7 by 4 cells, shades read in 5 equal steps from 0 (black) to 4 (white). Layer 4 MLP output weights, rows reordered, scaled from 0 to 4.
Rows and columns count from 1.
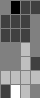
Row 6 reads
3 3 3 3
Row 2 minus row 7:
0 -3 -2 0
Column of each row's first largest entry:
1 4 4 3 3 1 2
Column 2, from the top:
0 1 1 2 2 3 4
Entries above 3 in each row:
0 0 0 0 0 0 1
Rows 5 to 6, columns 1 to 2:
2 2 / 3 3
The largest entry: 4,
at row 7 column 2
